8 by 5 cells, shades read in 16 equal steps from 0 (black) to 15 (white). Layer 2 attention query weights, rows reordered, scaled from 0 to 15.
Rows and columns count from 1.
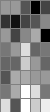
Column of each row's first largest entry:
1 5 4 3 3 2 3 3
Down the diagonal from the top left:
9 1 8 6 6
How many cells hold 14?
1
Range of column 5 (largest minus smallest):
14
